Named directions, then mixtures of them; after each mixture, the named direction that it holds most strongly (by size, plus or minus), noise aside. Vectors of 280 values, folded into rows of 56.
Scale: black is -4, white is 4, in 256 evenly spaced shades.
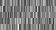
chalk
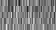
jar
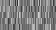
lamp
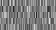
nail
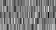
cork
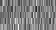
chalk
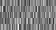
chalk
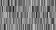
nail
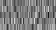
cork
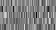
nail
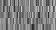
lamp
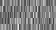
chalk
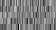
chalk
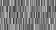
nail
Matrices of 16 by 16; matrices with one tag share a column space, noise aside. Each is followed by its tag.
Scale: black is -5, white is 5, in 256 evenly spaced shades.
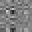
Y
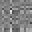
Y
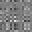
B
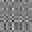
B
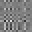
B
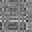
B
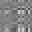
Y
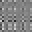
B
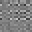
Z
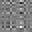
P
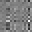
B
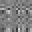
Y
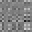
B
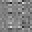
P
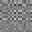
Z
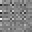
Z
